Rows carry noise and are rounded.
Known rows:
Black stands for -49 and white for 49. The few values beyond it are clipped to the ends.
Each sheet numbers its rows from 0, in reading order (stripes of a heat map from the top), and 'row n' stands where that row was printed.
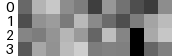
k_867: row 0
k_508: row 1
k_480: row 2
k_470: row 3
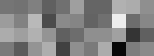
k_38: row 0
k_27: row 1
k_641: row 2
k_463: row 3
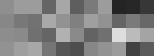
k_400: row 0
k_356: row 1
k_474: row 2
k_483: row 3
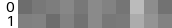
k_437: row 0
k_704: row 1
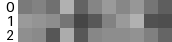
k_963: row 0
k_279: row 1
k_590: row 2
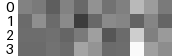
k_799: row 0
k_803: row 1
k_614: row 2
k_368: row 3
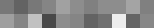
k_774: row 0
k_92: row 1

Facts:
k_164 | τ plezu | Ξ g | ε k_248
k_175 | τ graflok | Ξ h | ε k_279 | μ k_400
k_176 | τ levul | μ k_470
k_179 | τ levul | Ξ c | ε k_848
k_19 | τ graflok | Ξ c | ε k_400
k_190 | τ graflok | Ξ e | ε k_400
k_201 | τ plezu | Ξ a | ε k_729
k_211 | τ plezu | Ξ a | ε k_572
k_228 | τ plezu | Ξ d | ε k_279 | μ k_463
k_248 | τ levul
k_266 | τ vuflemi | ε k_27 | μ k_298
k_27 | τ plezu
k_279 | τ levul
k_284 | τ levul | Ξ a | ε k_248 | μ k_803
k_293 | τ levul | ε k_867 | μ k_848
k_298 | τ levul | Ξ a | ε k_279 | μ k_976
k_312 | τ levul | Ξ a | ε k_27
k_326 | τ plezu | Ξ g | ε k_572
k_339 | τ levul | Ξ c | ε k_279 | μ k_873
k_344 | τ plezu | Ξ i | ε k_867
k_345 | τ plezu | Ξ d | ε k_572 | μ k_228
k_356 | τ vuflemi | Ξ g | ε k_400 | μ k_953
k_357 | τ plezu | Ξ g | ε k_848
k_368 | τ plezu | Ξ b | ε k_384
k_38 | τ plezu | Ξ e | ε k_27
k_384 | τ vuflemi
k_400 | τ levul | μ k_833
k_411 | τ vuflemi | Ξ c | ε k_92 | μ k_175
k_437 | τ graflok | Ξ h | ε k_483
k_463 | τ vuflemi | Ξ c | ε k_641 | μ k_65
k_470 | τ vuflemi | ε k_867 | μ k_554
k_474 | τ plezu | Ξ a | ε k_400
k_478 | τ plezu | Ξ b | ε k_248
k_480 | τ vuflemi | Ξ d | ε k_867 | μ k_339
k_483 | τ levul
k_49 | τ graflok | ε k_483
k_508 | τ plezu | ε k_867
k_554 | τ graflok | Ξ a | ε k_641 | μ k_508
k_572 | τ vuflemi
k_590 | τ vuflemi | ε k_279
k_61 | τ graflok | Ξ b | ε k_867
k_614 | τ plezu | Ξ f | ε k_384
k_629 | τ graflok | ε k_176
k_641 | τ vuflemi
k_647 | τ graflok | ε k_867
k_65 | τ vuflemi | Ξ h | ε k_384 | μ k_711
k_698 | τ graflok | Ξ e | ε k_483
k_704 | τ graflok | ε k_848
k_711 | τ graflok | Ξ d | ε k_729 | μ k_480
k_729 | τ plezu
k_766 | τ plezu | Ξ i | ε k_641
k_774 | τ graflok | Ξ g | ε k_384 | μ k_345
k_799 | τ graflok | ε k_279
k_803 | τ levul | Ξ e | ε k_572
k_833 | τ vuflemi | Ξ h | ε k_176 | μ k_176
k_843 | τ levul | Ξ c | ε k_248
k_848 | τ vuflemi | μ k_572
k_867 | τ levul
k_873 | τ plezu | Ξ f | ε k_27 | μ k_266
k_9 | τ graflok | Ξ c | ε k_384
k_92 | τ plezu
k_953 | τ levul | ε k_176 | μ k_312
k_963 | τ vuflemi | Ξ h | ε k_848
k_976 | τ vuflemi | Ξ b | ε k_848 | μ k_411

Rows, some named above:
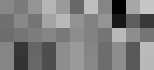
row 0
k_480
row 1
k_833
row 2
k_437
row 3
k_873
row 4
k_873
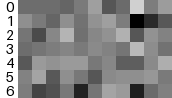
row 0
k_614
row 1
k_411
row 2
k_65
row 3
k_437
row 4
k_647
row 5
k_312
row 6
k_339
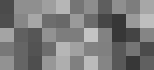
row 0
k_61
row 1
k_344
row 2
k_266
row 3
k_175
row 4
k_976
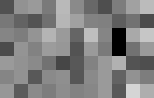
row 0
k_508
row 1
k_175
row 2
k_480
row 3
k_293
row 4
k_279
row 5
k_284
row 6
k_711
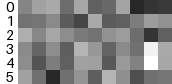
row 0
k_176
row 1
k_766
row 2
k_848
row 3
k_345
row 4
k_228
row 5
k_298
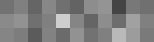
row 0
k_953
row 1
k_554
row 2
k_799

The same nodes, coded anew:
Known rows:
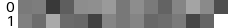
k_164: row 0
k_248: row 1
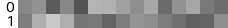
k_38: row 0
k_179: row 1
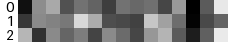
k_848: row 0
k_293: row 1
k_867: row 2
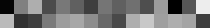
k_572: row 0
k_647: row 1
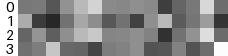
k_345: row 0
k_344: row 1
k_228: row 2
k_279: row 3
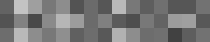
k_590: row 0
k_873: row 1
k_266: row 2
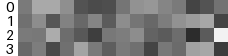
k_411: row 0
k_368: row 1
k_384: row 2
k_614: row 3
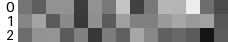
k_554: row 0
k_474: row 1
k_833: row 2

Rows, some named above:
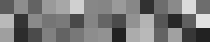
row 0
k_228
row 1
k_867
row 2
k_508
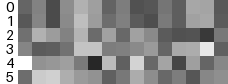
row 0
k_873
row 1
k_873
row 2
k_963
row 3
k_711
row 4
k_953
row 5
k_339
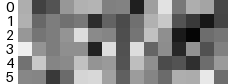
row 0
k_61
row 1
k_470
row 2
k_480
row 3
k_356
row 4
k_65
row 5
k_774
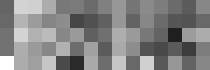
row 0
k_298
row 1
k_976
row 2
k_463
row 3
k_963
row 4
k_312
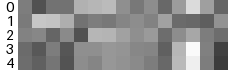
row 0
k_437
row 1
k_284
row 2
k_38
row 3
k_175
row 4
k_175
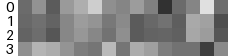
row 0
k_228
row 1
k_766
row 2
k_766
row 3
k_803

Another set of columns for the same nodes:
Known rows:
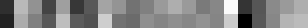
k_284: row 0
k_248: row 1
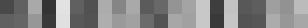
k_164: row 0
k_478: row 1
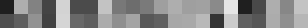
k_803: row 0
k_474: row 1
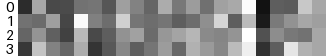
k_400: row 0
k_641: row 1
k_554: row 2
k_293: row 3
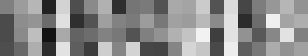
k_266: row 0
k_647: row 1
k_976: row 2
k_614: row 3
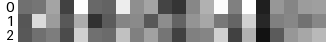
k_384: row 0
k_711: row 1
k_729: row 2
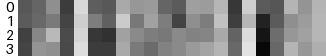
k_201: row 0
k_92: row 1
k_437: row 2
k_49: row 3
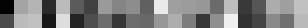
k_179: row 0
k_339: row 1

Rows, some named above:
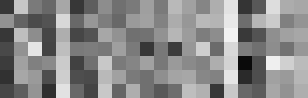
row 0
k_293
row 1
k_470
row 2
k_284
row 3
k_463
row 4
k_867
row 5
k_312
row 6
k_766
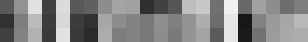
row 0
k_65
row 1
k_437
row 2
k_437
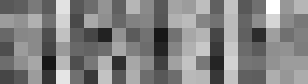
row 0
k_508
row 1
k_480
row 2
k_228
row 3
k_345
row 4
k_873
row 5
k_766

